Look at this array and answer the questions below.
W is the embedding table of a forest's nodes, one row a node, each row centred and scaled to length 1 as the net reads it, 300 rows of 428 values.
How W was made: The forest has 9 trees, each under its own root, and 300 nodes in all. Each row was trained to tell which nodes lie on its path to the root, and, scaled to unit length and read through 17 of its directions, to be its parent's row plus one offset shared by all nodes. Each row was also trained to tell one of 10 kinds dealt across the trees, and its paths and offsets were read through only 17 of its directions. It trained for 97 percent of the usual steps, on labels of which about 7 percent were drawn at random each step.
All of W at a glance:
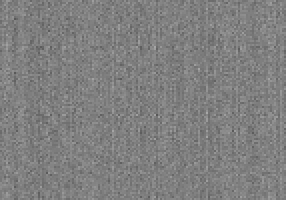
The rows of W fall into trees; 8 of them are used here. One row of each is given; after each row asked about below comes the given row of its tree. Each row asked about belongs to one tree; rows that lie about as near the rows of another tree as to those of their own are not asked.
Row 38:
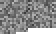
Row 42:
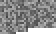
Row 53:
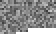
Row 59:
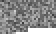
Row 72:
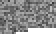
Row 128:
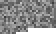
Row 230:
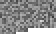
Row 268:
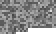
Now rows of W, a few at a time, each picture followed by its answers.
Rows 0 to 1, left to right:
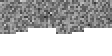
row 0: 53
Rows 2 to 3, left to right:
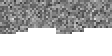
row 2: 53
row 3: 230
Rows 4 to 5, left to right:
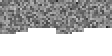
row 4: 128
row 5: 53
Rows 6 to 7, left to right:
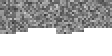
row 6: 59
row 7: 72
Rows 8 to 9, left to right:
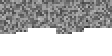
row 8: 72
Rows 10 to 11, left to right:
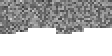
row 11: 128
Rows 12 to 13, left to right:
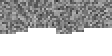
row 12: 53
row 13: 53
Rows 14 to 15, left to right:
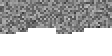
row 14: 38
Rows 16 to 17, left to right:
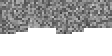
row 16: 72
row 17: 38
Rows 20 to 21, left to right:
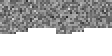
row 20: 53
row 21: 42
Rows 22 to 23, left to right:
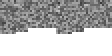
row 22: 72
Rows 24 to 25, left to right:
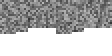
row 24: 53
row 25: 268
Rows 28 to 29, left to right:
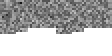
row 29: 53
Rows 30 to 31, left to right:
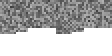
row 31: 128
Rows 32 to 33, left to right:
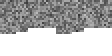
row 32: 38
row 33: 59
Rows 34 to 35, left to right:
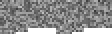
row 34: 72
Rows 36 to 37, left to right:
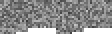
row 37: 128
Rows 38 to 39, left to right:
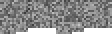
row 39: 128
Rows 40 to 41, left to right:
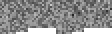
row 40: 128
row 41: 42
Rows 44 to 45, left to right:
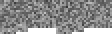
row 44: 53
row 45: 72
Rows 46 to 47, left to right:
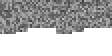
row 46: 59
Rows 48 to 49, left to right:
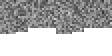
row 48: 72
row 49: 42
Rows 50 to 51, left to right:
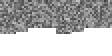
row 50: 42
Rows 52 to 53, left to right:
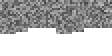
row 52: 53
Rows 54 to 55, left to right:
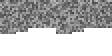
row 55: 42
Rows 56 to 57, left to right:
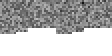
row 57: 38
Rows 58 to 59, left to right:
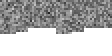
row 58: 42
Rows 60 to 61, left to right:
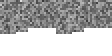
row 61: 42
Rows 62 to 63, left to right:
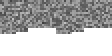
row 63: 72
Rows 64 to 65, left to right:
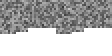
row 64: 42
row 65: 53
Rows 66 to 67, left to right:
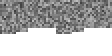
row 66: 42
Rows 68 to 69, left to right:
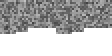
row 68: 59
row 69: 268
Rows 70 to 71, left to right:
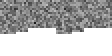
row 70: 53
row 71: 128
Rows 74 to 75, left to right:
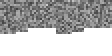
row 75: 268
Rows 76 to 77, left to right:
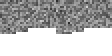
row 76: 230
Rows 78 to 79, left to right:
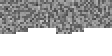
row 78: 230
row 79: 72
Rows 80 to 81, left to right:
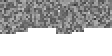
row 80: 38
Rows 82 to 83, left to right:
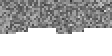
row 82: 268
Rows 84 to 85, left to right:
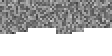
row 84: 268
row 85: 42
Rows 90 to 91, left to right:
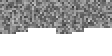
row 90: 42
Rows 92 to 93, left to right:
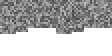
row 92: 128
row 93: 128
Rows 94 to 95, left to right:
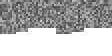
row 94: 42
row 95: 59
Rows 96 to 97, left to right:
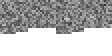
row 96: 53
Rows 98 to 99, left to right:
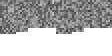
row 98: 42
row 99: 128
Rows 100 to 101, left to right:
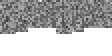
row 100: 72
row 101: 53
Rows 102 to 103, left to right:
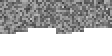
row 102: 268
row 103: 72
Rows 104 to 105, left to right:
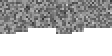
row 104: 268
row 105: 59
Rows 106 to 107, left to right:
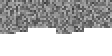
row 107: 268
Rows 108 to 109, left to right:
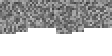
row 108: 268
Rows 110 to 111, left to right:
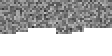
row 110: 53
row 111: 128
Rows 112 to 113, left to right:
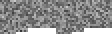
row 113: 128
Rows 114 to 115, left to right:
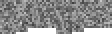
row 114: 38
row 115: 59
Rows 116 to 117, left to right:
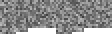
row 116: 53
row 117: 42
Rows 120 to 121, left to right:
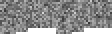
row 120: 38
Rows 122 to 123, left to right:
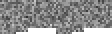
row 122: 42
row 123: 72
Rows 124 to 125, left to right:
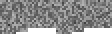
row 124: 42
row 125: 268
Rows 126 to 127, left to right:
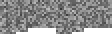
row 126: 53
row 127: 53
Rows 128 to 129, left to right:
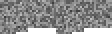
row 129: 53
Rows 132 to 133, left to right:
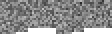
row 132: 72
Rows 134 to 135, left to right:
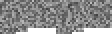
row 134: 128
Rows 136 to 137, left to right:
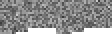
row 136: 72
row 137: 38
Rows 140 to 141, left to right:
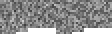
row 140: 42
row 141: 230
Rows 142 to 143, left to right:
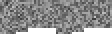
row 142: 128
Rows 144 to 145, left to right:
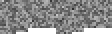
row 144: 128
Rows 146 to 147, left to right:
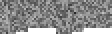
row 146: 128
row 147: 59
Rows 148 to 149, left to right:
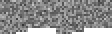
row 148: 72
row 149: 72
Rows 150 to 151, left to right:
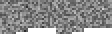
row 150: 230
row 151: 53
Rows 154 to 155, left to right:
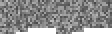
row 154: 53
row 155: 128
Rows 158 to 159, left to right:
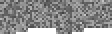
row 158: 38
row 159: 38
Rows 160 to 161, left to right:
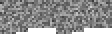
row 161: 128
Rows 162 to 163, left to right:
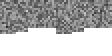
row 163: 230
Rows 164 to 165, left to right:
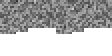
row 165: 53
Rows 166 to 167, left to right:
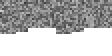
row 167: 59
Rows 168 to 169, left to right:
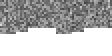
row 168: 53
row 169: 72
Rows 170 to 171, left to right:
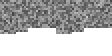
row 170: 72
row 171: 268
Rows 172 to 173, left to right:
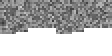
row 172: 72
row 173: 53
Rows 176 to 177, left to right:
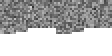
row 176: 59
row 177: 59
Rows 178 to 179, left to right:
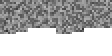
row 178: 72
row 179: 268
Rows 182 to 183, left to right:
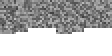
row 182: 72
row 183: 42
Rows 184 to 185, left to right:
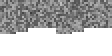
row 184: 42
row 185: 42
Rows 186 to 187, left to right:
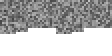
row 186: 128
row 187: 72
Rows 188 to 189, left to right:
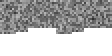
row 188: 53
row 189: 72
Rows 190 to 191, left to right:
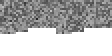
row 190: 72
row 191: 268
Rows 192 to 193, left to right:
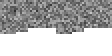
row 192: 53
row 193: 42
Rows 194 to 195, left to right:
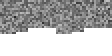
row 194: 72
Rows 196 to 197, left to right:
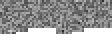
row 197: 53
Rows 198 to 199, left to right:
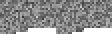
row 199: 38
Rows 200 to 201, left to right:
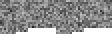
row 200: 268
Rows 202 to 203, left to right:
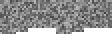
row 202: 53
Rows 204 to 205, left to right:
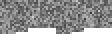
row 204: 268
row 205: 59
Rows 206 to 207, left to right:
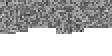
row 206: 72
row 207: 268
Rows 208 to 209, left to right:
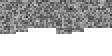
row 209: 128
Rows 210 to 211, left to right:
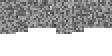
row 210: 72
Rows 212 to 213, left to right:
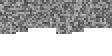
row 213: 59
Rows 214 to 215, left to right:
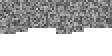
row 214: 59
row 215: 128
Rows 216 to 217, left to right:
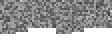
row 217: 72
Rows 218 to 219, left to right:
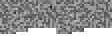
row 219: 230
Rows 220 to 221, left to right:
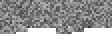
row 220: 42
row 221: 38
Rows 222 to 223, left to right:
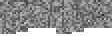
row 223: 53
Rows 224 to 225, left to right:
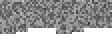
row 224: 268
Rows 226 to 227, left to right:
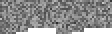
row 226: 42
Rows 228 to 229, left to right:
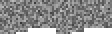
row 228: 72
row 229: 72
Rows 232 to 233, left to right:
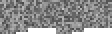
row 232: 42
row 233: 128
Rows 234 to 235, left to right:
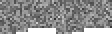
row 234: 42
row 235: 128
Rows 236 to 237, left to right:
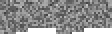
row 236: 59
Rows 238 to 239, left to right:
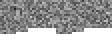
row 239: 42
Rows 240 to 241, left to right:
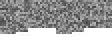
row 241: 38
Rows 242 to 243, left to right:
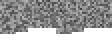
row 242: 72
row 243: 59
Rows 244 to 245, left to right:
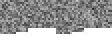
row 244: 42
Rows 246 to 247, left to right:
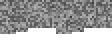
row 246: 128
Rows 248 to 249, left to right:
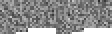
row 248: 72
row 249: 72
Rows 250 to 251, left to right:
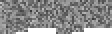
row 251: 72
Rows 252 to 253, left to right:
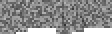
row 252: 53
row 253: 53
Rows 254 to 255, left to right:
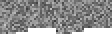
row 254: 268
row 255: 38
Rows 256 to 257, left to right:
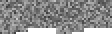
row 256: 42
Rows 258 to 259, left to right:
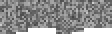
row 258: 42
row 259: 128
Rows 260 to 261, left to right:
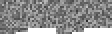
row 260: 128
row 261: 53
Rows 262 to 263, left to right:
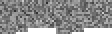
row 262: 72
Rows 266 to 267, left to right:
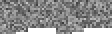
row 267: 42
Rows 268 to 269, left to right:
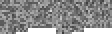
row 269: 53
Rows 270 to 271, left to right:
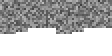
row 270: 53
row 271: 72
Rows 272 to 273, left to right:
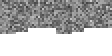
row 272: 268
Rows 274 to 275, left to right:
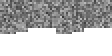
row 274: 42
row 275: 42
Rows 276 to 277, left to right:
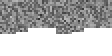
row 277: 53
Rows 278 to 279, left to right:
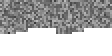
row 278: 59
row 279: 42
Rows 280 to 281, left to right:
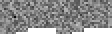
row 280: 268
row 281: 42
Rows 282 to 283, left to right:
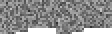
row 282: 72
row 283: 38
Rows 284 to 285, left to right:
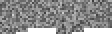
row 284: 128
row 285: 72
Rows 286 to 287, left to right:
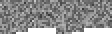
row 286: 53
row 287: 128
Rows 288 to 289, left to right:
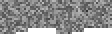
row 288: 53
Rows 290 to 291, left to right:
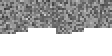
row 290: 72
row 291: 268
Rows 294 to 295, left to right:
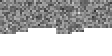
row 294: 53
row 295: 72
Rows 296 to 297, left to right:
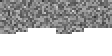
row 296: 53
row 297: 53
